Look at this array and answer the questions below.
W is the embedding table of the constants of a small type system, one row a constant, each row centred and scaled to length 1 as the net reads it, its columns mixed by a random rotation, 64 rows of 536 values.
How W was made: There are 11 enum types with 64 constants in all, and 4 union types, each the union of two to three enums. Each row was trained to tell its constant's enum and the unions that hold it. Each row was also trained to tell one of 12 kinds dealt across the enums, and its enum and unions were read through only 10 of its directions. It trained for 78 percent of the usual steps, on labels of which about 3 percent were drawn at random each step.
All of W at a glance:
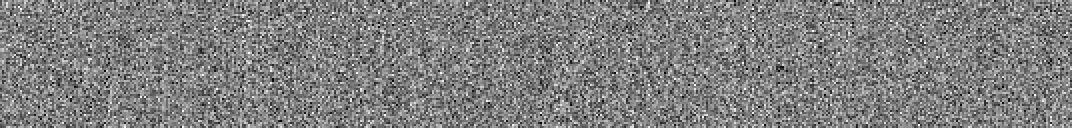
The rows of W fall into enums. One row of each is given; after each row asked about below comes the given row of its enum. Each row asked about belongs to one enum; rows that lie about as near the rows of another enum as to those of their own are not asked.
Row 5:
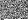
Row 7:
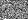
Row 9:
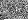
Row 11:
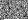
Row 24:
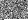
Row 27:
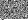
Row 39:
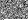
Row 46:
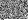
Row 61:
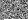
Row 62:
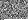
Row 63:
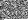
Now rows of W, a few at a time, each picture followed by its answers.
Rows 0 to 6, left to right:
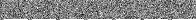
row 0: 24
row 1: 63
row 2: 9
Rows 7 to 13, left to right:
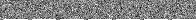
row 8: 27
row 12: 24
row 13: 46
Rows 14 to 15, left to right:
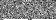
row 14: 27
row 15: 7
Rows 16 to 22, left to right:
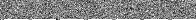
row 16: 62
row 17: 63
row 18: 61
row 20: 39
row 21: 61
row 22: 63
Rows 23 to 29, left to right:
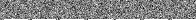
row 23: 61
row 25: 39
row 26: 24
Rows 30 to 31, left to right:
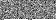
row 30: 61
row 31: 62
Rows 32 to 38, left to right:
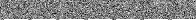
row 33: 39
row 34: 7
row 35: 61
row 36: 5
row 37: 11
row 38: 46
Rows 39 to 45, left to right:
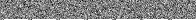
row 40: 24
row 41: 61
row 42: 24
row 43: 39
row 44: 63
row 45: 46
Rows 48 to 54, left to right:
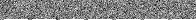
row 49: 9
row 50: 9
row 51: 39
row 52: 63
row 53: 39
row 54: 63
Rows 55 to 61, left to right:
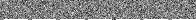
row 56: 27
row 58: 46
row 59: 46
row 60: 27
